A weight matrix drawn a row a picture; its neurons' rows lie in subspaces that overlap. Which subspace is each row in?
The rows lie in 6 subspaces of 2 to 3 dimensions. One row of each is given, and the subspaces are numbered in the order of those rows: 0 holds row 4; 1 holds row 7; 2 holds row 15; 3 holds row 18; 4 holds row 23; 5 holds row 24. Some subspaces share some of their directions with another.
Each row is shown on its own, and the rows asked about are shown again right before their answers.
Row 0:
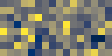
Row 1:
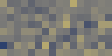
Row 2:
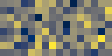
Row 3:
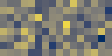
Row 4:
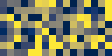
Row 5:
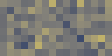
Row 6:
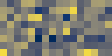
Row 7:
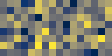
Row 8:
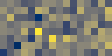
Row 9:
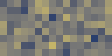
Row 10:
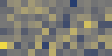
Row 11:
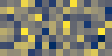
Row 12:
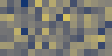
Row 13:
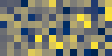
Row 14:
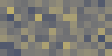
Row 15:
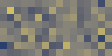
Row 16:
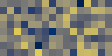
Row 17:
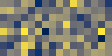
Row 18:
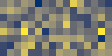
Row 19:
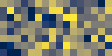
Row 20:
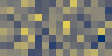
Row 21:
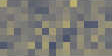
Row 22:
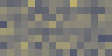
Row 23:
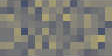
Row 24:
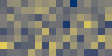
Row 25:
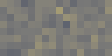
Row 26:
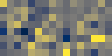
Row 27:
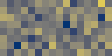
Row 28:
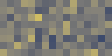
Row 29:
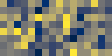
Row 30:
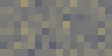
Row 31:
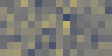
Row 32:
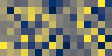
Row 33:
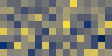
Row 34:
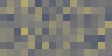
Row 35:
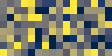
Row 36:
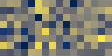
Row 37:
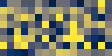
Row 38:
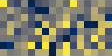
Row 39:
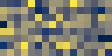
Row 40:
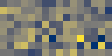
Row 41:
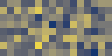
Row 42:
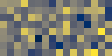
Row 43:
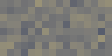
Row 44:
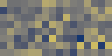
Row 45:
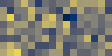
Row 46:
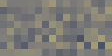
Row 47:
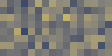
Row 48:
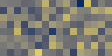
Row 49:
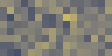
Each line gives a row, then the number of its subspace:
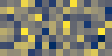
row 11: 4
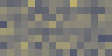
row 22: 0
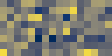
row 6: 3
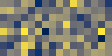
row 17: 3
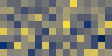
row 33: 5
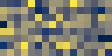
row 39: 0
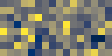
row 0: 5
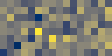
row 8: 3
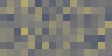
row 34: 4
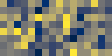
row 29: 4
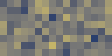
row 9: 5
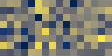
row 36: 0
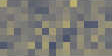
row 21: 5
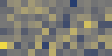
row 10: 5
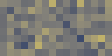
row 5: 1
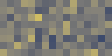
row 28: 3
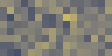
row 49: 2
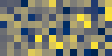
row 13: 0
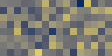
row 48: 1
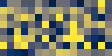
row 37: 1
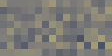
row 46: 1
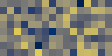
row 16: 1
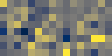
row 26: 5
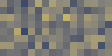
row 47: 4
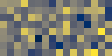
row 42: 0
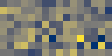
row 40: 1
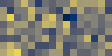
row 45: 2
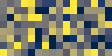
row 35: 3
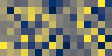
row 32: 2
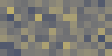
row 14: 2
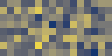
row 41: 1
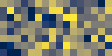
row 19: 2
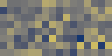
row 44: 1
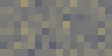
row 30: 2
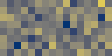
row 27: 3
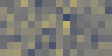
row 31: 2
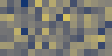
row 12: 4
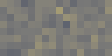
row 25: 2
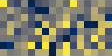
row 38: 5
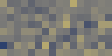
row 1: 5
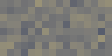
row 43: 3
